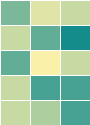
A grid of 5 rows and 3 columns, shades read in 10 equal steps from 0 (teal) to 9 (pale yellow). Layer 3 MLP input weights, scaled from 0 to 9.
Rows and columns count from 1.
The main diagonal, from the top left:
4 3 7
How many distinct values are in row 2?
3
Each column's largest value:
7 9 7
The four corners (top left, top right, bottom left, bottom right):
4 7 7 2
